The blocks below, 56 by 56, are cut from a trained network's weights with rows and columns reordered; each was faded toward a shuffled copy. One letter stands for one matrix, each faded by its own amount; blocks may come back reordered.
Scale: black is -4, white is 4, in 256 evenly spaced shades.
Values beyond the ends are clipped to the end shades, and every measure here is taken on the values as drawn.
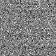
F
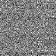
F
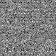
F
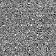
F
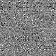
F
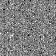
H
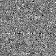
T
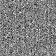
H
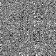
F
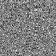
T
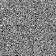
T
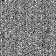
H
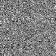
T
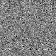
T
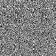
T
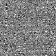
F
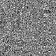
T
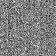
H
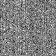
H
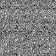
F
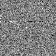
T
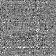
F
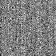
H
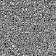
F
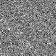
T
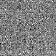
F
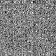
H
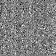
H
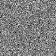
T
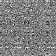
F
